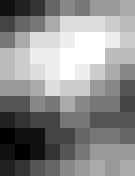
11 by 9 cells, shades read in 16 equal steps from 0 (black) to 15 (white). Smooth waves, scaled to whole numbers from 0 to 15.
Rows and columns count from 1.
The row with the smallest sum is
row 9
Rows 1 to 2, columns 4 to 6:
6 8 7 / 10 13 13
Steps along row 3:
up up same up up same down down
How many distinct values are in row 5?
7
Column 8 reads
9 12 14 11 10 8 7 5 7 9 9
